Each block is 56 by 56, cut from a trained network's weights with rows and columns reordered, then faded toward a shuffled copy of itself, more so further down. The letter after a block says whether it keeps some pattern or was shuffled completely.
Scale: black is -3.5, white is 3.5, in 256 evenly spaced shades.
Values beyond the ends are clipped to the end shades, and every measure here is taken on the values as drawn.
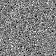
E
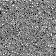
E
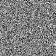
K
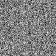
K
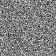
E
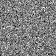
E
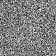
E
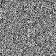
K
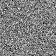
E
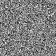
K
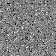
E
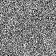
E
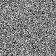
E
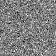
E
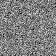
E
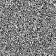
K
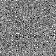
K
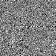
K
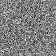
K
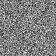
K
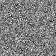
E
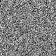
K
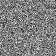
E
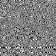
K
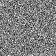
E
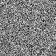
K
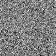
K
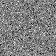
E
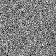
K
